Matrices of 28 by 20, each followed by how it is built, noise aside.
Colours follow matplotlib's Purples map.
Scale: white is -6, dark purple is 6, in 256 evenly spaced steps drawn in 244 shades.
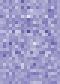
low rank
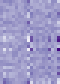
low rank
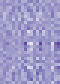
low rank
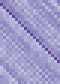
Toeplitz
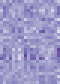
low rank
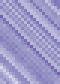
Toeplitz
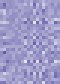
low rank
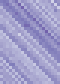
Toeplitz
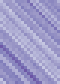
Toeplitz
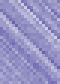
Toeplitz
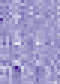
low rank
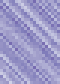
Toeplitz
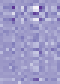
low rank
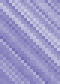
Toeplitz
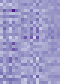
low rank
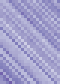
Toeplitz
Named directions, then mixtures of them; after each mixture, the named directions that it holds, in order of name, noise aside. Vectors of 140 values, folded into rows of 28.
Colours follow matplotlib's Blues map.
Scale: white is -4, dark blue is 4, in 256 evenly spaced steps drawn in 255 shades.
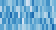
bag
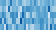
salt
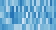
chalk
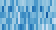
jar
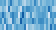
salt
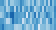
chalk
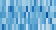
chalk, jar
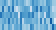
bag, jar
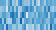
chalk, salt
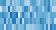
bag, salt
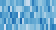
bag, salt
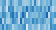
chalk, jar, salt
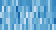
bag, chalk, jar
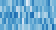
bag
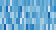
salt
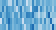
bag, jar, salt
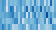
chalk, jar
